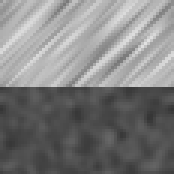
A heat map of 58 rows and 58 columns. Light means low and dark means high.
It is made of 2 by 1 panels. Panel 1,1: low, slanting up to the right. Panel 2,1: high, blotchy, faint in contrast.
